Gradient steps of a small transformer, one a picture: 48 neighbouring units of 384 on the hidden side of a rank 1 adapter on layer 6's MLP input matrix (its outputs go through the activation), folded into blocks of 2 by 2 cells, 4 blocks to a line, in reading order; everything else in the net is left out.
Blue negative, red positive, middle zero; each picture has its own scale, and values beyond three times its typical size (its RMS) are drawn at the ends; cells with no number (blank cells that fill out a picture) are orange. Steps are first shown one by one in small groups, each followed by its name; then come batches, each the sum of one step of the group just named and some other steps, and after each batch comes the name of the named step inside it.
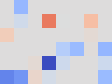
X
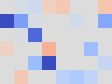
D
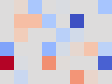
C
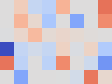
C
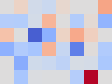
D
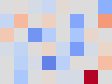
D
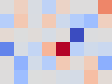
D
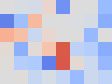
D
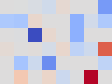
D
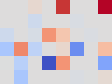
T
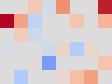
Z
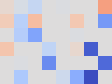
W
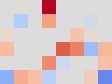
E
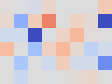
W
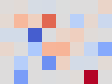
W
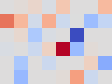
Z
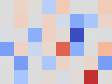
T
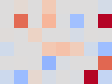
E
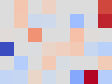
E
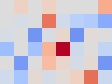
E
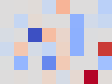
T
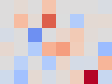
E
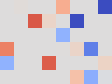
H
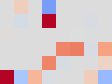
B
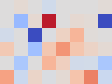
B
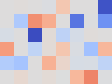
H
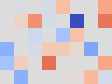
H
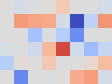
H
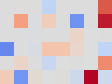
B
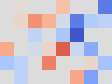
H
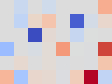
B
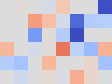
H
